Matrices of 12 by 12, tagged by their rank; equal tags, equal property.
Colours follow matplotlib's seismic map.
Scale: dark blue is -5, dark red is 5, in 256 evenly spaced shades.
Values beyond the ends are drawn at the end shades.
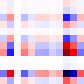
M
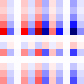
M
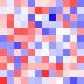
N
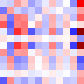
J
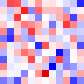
N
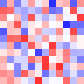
N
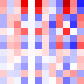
J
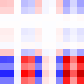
M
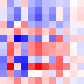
J
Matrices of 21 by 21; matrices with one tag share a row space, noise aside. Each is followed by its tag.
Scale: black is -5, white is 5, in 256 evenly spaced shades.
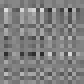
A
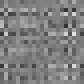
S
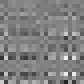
S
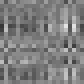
S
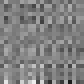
A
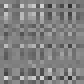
A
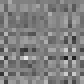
S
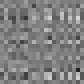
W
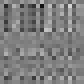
A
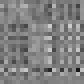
W
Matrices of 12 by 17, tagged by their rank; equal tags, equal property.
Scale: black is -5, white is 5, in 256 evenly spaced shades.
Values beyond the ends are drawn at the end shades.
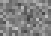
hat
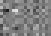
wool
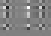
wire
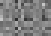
wool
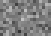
hat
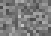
hat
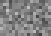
hat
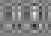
wire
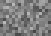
hat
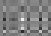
wire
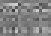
wool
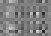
wool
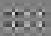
wire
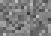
hat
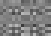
wool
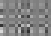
wire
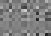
wool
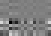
wire
